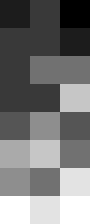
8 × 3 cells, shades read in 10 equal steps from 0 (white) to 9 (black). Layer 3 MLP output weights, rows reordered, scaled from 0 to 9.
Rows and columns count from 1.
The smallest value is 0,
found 2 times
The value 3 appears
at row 6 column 1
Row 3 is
7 5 5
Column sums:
42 38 36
